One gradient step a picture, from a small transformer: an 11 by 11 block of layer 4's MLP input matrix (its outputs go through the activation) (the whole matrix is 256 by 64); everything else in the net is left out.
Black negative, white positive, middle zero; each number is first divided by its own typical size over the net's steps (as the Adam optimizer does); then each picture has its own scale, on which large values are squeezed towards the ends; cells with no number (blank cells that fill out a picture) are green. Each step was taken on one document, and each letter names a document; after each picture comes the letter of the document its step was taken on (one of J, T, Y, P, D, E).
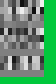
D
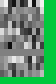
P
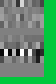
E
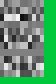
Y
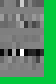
E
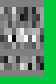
D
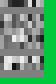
P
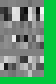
D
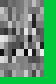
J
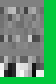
Y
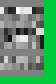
Y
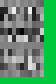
D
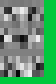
Y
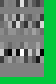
E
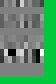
E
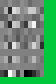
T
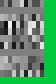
J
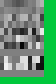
P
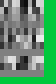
Y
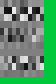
D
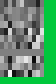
P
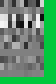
J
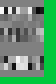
D
